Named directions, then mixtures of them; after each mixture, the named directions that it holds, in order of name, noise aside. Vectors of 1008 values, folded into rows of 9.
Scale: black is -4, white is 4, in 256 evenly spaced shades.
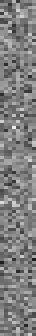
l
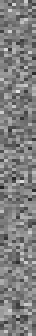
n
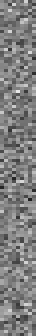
n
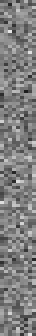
l, n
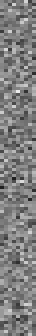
n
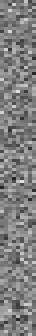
n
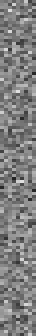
n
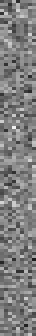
l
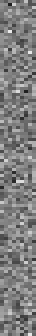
l, n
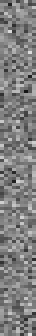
l, n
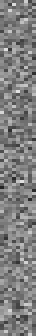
n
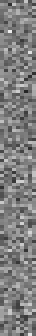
l, n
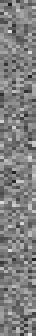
l, n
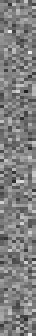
l, n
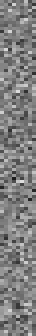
n
